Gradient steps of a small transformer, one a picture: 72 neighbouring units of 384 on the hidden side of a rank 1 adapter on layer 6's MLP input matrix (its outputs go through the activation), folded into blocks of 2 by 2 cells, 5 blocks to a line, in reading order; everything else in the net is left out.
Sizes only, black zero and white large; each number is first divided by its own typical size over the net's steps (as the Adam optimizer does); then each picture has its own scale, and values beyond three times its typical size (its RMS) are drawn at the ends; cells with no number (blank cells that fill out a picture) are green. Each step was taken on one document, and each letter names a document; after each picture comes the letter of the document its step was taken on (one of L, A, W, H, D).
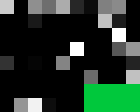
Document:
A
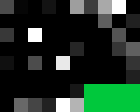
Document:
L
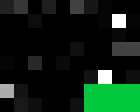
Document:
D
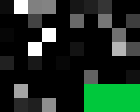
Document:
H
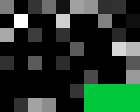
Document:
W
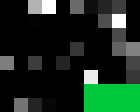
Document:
A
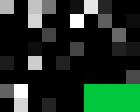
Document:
H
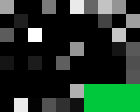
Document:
L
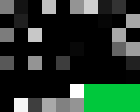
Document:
L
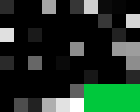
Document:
L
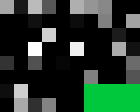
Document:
H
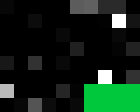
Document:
D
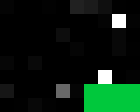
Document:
D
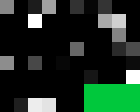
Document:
A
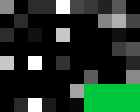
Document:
W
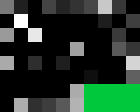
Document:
L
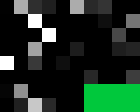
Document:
H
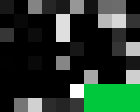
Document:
W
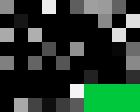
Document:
L
